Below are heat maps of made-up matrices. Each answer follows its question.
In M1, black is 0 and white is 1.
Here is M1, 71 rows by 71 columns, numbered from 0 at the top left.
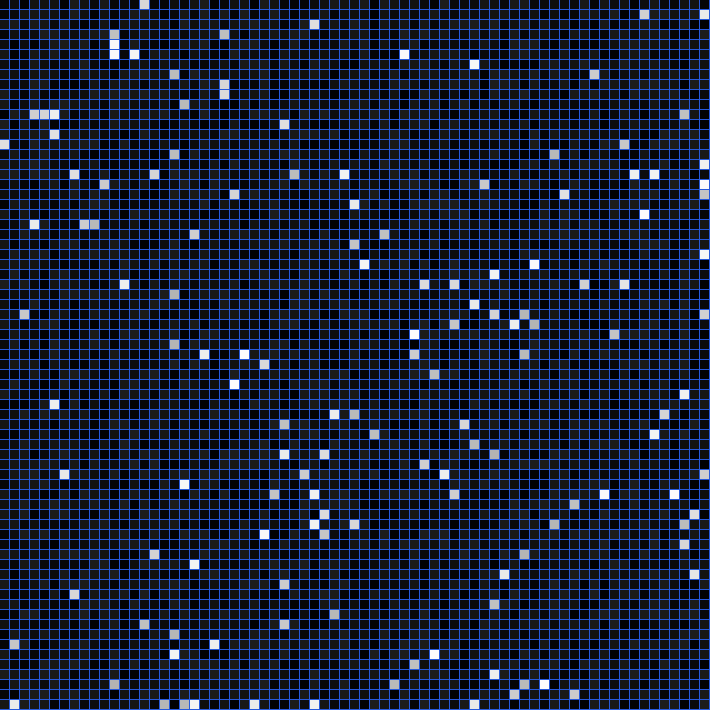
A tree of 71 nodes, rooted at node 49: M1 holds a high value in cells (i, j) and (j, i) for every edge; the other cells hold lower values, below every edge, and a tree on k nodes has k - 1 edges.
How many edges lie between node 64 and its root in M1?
4
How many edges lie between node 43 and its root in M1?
7
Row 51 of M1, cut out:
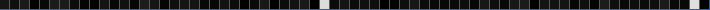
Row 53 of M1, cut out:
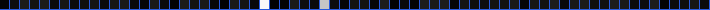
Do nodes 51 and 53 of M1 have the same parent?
yes
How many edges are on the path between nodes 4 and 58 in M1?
8
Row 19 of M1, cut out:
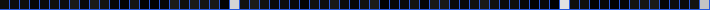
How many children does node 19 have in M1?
2
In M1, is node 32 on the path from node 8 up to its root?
no
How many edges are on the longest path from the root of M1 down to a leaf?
8
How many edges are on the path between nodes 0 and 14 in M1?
1
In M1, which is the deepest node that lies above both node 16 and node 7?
31
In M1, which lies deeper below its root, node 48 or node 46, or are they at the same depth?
the same depth
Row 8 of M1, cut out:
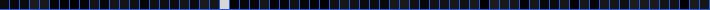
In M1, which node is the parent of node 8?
22
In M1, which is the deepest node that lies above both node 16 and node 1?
70
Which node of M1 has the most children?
70
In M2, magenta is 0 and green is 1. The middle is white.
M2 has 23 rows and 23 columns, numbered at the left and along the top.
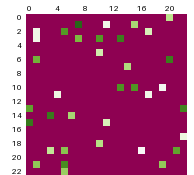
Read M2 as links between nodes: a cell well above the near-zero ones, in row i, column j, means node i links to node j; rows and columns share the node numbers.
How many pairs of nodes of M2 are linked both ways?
1
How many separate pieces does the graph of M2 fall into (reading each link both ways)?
4
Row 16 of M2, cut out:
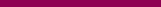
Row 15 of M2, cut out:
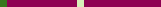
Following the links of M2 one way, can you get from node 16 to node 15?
no
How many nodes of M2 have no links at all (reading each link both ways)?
3
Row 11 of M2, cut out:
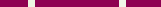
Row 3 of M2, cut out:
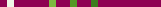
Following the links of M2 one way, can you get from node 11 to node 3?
yes
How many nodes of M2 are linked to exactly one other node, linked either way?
3
